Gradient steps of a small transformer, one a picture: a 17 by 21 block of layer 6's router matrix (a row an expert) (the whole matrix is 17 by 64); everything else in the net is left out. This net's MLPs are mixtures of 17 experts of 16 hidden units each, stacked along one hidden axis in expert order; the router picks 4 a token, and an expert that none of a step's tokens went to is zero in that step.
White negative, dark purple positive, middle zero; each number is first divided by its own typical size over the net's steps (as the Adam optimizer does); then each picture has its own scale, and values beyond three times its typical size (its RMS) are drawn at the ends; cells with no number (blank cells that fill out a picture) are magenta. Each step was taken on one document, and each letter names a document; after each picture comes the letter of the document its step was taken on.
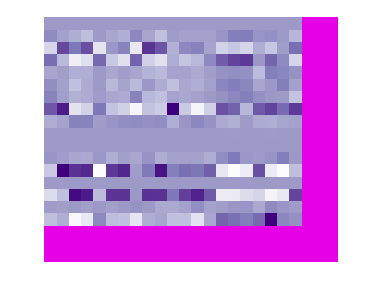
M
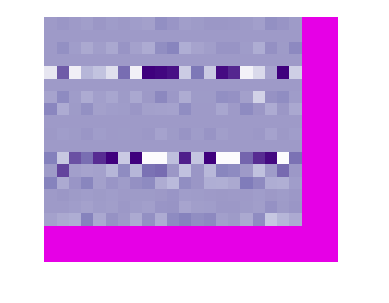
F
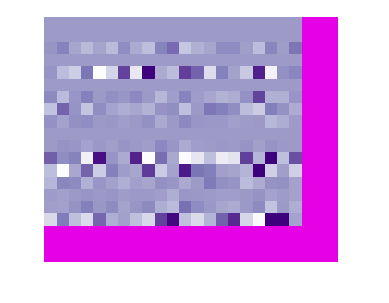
F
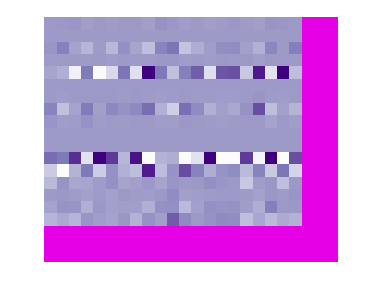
F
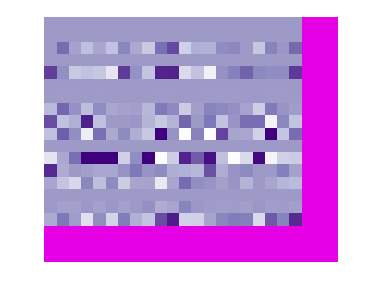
F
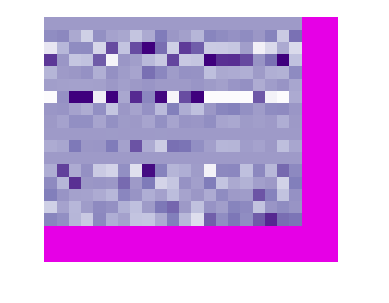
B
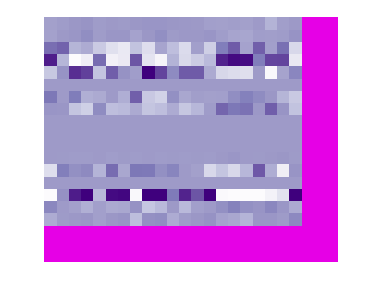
M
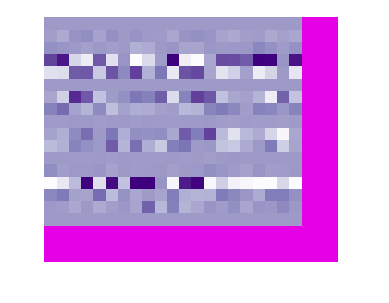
B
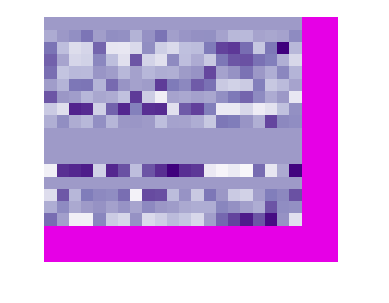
M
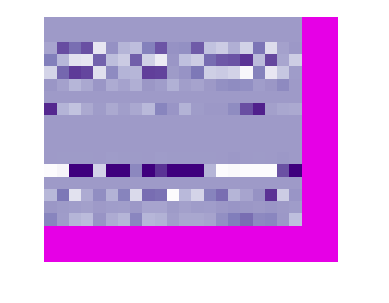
M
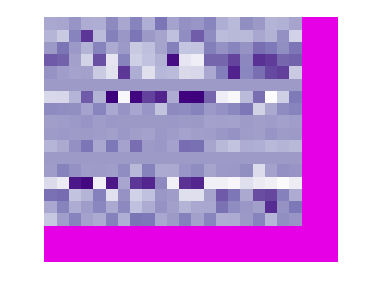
B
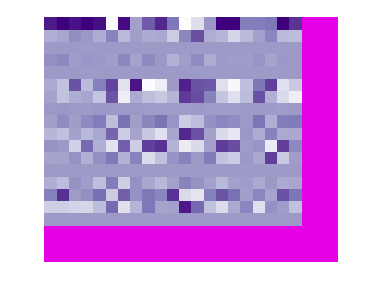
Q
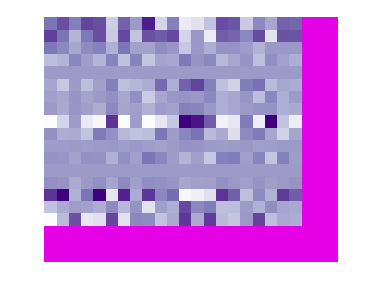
Q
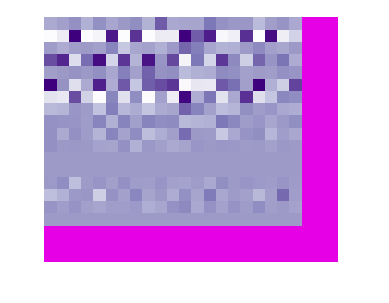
Q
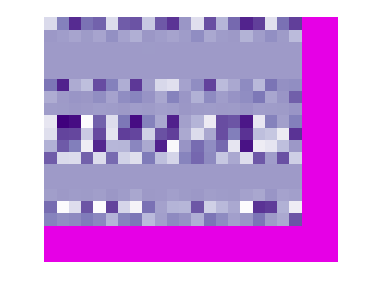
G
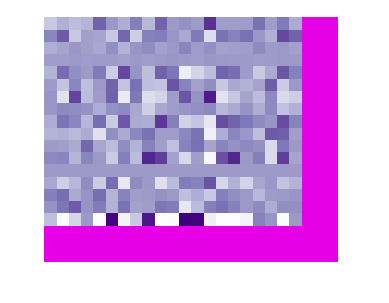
Q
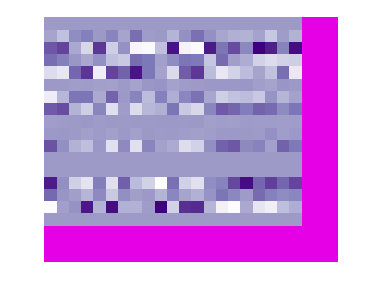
B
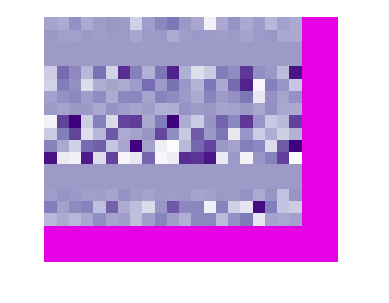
G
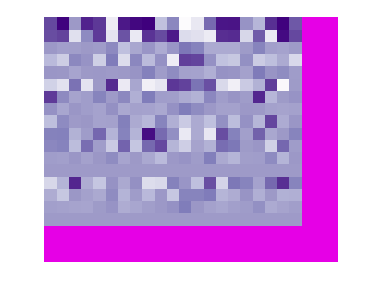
Q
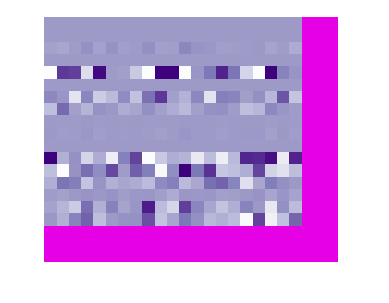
F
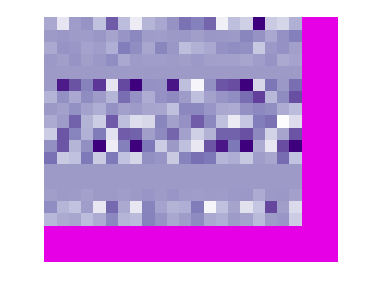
G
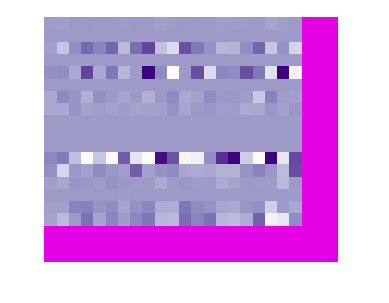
F
